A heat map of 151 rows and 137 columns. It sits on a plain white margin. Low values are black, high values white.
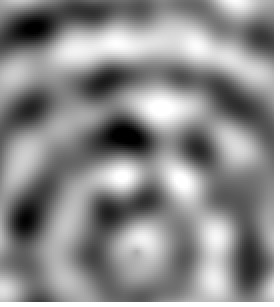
The texture varies smoothly and slowly. There is no overall slope. Concentric rings centre on the bottom middle.
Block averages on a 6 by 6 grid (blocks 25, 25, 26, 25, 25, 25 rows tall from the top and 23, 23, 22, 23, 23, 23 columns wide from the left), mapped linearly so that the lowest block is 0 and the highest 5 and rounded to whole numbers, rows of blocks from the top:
0 2 4 5 4 3
4 4 2 4 3 4
2 3 0 4 3 2
3 2 4 4 3 3
0 4 1 4 5 2
3 4 2 3 5 2
